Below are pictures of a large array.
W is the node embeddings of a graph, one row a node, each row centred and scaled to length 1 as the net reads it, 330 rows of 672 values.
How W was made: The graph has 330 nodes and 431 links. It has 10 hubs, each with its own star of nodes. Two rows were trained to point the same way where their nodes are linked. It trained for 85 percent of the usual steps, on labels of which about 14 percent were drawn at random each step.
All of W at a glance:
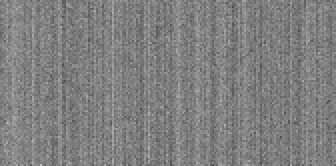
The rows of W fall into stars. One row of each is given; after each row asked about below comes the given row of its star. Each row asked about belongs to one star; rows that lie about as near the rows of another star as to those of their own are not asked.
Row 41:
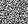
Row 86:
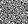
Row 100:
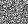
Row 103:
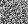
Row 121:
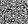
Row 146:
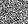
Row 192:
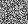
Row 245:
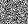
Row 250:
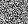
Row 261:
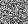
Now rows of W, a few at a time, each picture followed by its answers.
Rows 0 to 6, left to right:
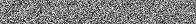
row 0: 245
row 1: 146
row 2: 41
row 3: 41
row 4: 192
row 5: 100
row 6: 245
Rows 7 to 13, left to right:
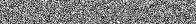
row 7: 261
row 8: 100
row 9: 121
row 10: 261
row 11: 146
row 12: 250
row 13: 261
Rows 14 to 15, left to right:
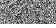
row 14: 250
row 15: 146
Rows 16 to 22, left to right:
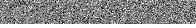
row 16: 245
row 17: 250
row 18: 100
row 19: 121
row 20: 103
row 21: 103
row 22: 100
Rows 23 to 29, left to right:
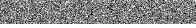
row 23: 100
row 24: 121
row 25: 103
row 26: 121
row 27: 100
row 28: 261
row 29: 250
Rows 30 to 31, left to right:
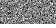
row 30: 261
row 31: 245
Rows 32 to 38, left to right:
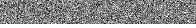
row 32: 261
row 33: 250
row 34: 103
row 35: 192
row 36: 100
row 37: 41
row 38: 103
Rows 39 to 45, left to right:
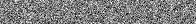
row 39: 121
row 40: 103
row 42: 121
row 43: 250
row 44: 261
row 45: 261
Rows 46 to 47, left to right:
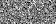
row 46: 192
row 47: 250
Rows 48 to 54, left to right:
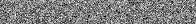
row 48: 100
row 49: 146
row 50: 146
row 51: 100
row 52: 250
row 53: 103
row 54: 103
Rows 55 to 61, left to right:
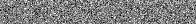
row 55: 245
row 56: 121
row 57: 245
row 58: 103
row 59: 121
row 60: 121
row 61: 146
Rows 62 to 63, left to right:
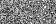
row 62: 86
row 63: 103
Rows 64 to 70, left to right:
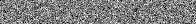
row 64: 250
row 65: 192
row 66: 100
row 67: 121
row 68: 250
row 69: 121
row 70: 86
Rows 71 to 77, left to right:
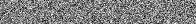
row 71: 146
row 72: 146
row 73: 121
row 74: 146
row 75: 250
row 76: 100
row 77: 121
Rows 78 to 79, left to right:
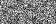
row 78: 146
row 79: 192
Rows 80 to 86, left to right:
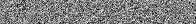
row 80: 250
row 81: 192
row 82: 100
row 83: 146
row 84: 261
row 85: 245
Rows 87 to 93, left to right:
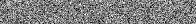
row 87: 103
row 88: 245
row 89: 261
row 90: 86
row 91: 245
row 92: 103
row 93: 41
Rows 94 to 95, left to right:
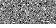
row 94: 261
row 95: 41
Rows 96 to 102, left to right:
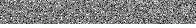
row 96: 146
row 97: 103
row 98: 146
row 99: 250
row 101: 146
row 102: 261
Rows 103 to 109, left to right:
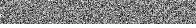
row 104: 100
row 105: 192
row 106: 121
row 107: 245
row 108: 146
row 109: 86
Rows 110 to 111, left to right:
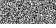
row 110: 121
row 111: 121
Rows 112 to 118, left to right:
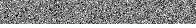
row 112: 100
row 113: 103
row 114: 100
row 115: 192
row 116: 121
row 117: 41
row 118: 100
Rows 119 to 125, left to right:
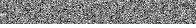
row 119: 86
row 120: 192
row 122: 146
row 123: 103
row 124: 103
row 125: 121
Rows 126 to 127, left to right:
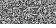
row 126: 261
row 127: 86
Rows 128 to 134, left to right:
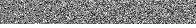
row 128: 86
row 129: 41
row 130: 103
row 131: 245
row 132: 146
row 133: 41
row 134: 103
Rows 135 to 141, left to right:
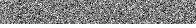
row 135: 261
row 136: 121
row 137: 146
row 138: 100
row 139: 192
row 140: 250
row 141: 146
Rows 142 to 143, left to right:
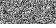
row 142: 250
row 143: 100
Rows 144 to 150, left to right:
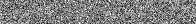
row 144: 121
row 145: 192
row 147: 245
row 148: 245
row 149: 250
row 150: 41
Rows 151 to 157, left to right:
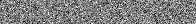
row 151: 86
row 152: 86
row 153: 41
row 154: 245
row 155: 100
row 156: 250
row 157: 250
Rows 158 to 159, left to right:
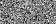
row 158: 100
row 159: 192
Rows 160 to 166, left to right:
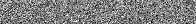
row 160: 103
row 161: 245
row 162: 41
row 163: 100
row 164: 41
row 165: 100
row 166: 261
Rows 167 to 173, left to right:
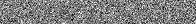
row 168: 146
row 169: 245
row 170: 103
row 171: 192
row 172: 86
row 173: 121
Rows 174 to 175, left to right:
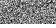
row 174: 146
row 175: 261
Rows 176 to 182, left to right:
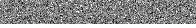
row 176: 261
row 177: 245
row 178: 146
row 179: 250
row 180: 121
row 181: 261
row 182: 261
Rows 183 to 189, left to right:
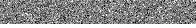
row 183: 245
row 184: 245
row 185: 121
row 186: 261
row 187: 103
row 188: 121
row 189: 250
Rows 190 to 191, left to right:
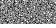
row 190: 100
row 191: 192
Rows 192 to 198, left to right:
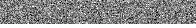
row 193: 86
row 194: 146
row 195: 103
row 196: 245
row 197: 245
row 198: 41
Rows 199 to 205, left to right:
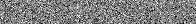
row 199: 103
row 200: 250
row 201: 41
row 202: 41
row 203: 100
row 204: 86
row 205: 86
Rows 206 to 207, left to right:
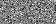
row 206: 192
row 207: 121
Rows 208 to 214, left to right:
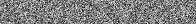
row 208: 86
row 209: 245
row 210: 192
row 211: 100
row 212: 100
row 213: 100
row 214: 261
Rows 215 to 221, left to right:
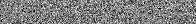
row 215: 41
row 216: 261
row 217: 192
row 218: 245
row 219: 41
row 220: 261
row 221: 103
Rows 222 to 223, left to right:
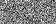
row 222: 250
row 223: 121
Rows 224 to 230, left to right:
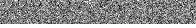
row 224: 103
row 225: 103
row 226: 103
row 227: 250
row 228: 261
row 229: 261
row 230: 100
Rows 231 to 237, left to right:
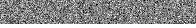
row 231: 86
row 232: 250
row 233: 103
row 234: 86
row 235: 121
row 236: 192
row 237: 41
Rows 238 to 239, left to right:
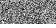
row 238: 146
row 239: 146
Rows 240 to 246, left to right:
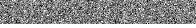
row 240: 146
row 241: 261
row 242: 121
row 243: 121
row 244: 100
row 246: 100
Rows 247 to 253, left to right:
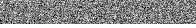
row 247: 100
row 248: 103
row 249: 121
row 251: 121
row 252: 103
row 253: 103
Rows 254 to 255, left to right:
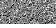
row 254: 86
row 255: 41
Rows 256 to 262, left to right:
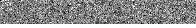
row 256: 250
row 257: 100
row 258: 261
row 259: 41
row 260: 86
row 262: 121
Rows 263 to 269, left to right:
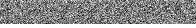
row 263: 86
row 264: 86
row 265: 103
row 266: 103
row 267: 121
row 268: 100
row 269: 261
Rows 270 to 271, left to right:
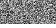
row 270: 86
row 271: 261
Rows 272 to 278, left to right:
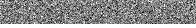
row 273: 261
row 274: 245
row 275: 121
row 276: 103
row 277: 86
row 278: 261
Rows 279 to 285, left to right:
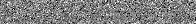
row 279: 121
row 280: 103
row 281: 250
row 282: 261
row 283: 250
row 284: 121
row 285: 250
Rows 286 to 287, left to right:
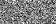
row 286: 146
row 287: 261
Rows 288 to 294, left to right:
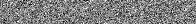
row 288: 121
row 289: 103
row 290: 41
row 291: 250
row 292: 121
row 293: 250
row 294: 100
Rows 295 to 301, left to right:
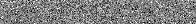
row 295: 103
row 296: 250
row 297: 100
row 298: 261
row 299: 146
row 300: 86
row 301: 100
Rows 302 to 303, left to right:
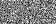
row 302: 100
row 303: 41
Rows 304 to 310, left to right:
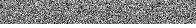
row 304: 192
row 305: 250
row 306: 100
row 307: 103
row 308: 86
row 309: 245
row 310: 250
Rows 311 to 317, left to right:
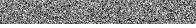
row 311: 261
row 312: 261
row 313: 261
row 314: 250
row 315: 86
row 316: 121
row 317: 100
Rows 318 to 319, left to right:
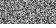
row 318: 192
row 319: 146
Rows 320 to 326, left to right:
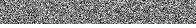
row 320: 103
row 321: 86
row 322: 86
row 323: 103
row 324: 250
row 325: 250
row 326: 86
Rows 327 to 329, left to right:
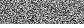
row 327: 100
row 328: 121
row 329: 86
